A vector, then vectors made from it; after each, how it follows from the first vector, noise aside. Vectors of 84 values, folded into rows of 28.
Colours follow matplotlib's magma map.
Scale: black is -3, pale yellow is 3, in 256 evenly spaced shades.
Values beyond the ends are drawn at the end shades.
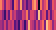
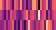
copied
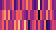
negated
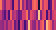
copied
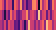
copied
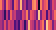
copied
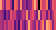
copied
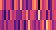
copied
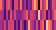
copied
